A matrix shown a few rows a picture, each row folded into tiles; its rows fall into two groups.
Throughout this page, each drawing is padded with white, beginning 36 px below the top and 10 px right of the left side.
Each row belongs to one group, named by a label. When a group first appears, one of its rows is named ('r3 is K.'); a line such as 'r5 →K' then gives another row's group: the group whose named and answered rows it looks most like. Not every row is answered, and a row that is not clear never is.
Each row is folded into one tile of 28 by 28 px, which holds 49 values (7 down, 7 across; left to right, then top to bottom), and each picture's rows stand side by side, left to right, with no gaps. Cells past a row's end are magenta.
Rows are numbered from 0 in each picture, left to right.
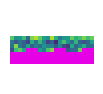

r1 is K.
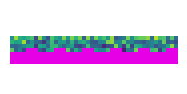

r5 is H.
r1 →K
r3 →H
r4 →K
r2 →H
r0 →H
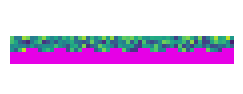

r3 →K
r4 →H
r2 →K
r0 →K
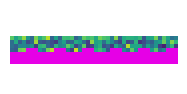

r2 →K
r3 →H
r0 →K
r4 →K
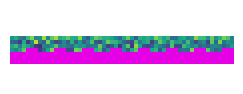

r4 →K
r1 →K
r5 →H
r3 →H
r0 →K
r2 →K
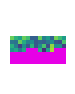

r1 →K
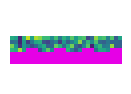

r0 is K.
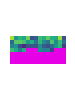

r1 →H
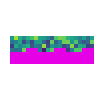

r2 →K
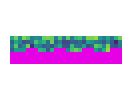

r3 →K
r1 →H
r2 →K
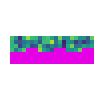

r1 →H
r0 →K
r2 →K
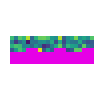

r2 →K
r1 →H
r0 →K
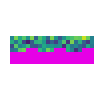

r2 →H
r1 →K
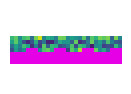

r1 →K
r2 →K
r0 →K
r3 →H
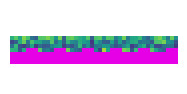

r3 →K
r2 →H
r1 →H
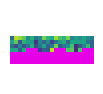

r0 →H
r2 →H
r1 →K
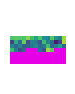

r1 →K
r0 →H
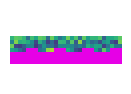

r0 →H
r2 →H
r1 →K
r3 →K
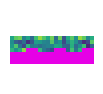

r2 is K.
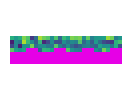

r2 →H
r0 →H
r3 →K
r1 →K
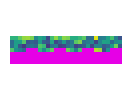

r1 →K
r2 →H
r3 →H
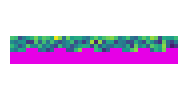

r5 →K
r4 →K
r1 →H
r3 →H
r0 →K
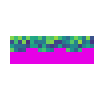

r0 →H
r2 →H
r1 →H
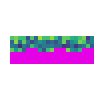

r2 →H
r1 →K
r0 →H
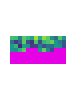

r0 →K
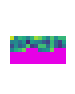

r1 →K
